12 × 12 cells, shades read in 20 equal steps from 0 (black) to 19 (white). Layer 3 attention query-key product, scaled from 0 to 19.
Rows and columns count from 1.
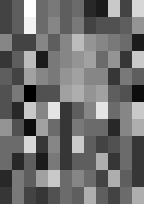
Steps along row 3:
down same up down up up down down down down down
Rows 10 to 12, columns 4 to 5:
2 9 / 12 15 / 4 6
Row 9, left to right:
8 8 16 4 10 4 15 7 5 6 8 4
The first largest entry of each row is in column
3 3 7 12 3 7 5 12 3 9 5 8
